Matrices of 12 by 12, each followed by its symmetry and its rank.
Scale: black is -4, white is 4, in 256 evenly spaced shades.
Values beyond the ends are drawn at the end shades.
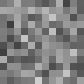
neither, full rank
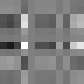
neither, rank one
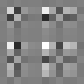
symmetric, rank one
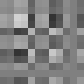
symmetric, rank one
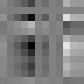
neither, rank one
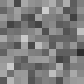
neither, full rank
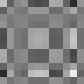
symmetric, rank one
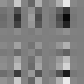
neither, rank one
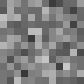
neither, full rank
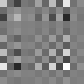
symmetric, rank one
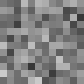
neither, full rank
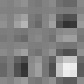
symmetric, rank one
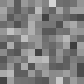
neither, full rank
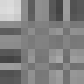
symmetric, rank one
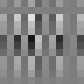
neither, rank one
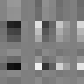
neither, rank one
